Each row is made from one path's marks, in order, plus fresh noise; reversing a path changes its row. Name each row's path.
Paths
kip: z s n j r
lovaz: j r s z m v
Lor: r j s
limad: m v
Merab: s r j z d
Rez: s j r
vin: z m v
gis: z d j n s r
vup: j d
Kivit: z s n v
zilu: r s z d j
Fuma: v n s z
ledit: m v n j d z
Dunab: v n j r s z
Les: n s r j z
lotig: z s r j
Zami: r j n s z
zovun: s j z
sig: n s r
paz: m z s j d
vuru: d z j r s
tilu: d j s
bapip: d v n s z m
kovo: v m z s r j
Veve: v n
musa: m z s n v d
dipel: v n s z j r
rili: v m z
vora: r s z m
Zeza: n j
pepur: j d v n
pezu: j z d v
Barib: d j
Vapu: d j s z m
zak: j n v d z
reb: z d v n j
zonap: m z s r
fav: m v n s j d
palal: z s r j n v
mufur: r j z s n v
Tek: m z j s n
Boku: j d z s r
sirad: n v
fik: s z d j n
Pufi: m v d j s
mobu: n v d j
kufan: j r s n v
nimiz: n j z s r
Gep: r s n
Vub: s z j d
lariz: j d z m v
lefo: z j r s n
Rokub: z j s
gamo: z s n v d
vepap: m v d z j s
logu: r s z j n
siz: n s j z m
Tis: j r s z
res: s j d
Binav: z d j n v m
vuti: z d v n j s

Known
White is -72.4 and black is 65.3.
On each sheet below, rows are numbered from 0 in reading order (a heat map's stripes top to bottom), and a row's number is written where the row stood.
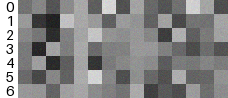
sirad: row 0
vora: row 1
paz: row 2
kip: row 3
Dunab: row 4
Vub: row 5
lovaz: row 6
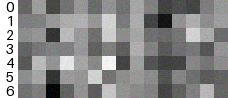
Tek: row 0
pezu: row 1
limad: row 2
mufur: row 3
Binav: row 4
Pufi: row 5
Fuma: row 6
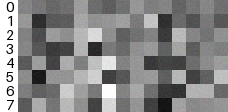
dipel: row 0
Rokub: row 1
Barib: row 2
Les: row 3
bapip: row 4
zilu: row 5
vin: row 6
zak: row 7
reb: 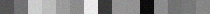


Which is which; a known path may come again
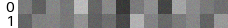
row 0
Zeza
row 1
mufur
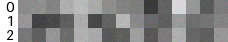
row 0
vup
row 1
Tis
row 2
Merab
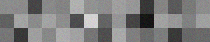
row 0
vepap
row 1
zak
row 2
gis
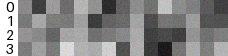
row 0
Rez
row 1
kufan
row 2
lovaz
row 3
lariz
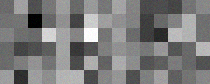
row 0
Tek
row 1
Fuma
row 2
vin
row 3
Zami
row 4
palal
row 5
Boku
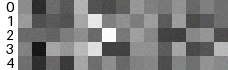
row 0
nimiz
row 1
tilu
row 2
Kivit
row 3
zilu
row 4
zovun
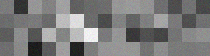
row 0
kip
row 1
res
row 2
bapip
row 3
Dunab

